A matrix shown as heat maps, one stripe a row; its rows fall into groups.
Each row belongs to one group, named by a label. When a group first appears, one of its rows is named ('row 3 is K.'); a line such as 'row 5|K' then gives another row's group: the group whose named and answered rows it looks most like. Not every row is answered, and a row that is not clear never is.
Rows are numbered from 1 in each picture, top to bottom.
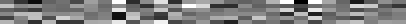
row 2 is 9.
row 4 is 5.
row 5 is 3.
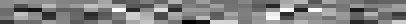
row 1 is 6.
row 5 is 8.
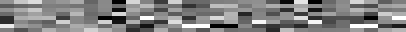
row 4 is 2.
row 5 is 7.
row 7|9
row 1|5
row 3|5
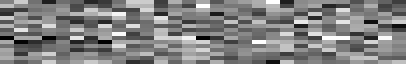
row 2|8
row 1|8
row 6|7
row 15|9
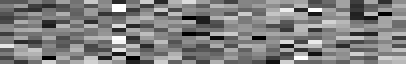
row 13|2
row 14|5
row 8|5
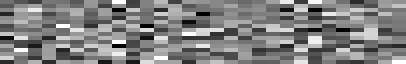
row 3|5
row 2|7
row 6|2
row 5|5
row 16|7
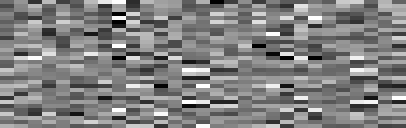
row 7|5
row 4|3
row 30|5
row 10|7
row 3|7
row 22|8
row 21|6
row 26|9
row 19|9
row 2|7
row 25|7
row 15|5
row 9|8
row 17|3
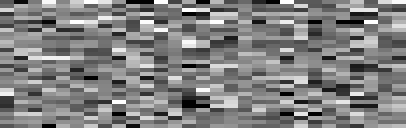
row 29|5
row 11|9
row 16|8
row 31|5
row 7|7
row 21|5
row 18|6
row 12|9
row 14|2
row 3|9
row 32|7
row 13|2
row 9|5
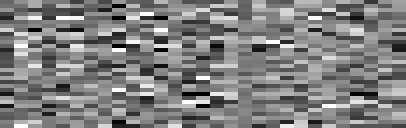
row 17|3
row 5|3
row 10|3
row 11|8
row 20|8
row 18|2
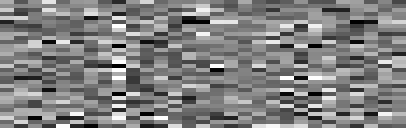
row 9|8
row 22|9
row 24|5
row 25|2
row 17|3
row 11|6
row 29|2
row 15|6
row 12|5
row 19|7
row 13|2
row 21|7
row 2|9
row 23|6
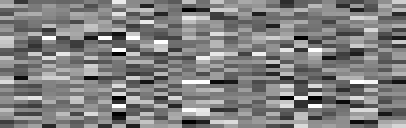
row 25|5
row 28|9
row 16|8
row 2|2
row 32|7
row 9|3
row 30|5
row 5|9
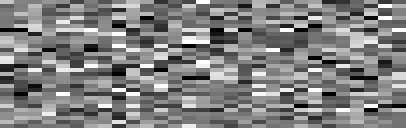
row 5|2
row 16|8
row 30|5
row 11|9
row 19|3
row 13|8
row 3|3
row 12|2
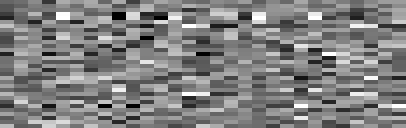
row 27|7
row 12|7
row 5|3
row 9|3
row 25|2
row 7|9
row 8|8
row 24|9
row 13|5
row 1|7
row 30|7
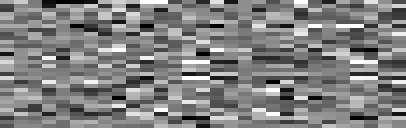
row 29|8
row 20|9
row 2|7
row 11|8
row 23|8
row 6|3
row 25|5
